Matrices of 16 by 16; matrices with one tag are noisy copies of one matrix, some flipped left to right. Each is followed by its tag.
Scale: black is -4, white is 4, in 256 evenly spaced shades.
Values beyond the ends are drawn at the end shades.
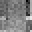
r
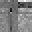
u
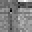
u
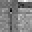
u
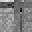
u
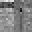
u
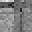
u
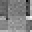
r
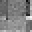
r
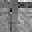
u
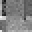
r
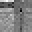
u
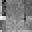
r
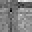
u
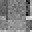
r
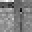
u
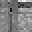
u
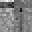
u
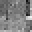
r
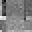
r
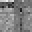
u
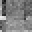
r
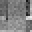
r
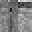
u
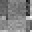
r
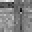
u
